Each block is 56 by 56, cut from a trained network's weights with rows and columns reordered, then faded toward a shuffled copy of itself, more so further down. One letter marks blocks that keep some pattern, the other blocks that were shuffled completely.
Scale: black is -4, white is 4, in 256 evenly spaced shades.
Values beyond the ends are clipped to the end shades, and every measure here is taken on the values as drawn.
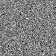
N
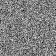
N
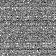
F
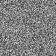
N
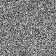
N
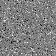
N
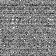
F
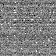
F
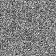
F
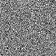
F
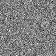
N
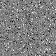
N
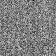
F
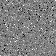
N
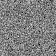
N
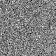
N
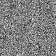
F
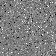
N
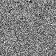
N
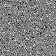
N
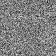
N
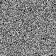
N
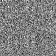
F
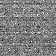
F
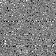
F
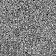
F
